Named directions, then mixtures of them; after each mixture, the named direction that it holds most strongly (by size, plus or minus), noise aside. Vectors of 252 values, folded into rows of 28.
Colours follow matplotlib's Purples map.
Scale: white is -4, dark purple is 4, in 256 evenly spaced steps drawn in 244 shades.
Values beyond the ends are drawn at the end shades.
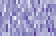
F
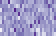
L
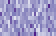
F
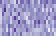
F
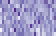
L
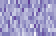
F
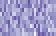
F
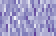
F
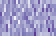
F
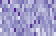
L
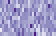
L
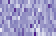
L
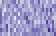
F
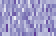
F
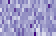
L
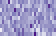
L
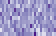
L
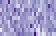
L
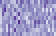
F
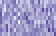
F
